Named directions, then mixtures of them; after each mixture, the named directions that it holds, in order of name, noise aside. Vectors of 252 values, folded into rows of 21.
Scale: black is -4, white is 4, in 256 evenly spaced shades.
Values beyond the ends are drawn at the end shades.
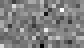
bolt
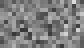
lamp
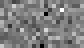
bolt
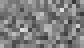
bolt, lamp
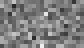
bolt, lamp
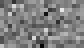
bolt, lamp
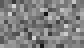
bolt, lamp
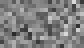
lamp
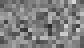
lamp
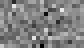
bolt, lamp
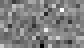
bolt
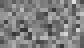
lamp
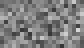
lamp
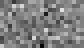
bolt, lamp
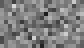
bolt, lamp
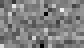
bolt, lamp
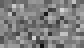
bolt, lamp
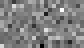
bolt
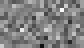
bolt, lamp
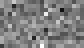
bolt, lamp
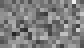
lamp
